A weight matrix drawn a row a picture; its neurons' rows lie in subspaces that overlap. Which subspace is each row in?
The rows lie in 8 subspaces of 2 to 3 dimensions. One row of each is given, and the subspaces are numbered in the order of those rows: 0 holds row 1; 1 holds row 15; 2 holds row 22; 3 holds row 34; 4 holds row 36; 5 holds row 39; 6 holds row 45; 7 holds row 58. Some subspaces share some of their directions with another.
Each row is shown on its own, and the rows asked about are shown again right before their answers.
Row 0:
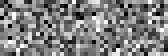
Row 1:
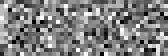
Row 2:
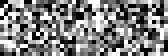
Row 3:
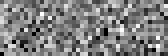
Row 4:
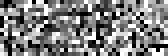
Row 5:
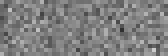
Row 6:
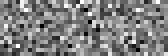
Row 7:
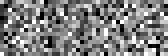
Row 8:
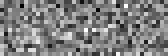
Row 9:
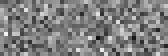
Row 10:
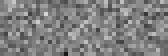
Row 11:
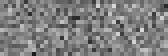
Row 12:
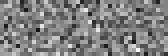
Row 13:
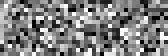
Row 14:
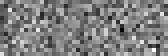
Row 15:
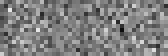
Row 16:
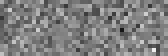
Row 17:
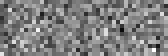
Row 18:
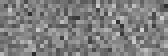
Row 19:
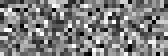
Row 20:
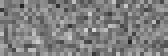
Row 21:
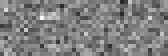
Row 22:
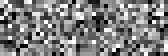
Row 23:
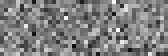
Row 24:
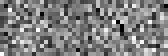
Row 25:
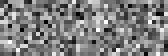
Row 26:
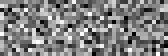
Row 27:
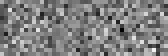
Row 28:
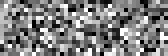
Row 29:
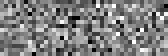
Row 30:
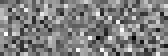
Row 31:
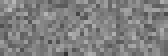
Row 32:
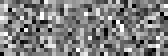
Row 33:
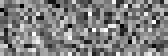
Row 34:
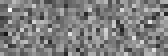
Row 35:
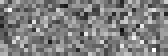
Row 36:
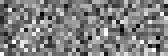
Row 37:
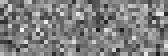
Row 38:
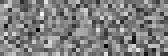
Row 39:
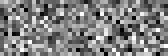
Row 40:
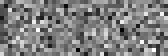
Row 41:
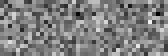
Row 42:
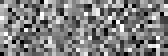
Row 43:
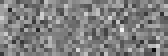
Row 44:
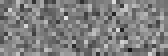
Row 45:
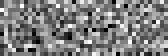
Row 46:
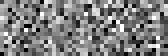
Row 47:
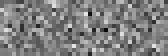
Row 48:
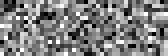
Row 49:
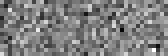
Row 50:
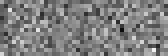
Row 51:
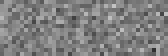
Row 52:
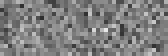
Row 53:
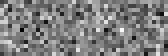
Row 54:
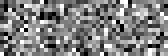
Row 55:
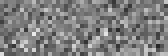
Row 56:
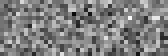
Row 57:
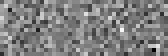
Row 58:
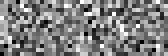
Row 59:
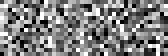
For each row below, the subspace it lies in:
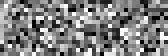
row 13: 0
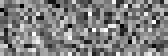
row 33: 6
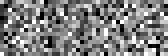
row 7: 7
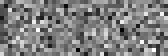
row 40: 0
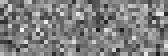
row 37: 2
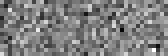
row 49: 5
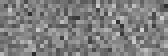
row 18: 1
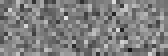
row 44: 4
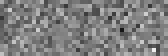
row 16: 3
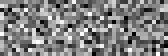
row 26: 6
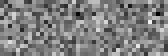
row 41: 2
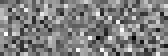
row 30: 5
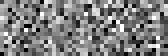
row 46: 0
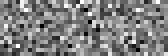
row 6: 7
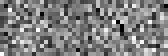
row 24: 1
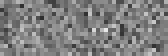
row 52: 6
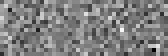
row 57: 5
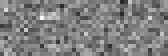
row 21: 3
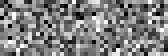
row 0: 2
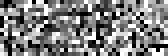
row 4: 5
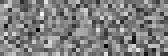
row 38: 7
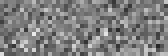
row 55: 4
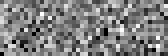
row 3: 4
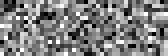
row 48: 3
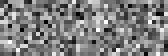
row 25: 2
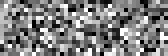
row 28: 0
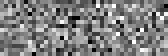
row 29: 1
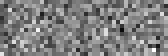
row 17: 4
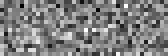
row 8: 6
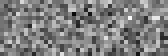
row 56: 0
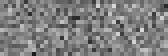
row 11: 1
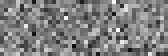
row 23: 4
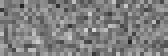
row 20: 6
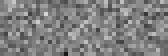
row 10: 3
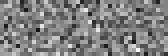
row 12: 7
